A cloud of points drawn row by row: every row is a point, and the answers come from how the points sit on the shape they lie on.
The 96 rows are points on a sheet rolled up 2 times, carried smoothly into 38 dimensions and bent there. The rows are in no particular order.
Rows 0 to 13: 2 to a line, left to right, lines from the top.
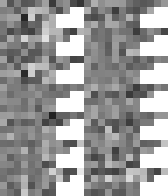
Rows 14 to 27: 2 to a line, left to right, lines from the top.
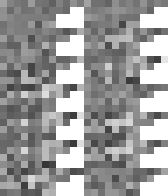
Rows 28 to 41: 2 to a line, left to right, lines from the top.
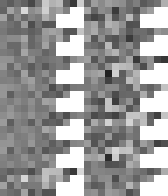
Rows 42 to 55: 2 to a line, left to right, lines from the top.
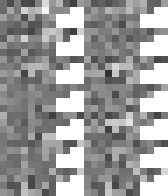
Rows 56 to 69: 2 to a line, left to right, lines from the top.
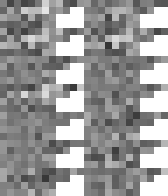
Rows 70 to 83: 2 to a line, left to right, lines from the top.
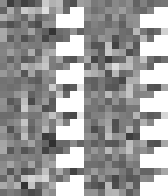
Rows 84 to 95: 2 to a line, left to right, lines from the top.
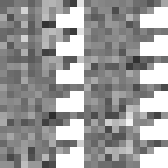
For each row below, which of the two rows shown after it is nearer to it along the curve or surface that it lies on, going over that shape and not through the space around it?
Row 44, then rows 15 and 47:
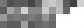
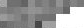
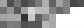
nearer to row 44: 47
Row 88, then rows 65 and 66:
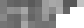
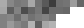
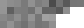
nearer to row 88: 66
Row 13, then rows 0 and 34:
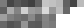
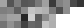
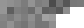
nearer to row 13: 0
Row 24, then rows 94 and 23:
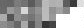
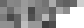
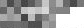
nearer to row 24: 94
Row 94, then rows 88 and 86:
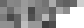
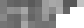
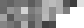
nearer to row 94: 86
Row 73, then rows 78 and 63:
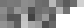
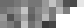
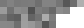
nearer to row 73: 78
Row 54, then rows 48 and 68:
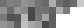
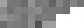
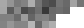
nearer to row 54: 68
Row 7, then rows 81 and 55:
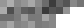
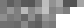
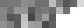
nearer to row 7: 55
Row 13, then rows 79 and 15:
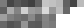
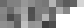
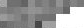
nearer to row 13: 79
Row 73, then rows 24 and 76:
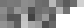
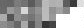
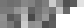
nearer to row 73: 76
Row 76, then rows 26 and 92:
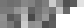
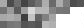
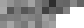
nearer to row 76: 92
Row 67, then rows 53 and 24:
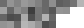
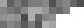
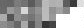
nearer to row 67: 24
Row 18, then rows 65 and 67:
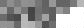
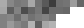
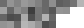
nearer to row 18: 67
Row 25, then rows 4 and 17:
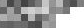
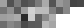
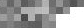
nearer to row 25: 4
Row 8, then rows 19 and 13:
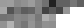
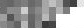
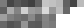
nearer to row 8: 19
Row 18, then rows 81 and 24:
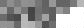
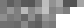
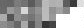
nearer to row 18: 24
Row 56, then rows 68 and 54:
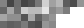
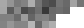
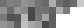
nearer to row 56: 54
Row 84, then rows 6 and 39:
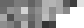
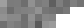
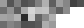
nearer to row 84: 39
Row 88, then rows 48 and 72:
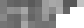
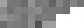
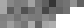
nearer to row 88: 48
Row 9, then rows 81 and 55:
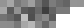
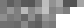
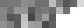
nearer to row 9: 55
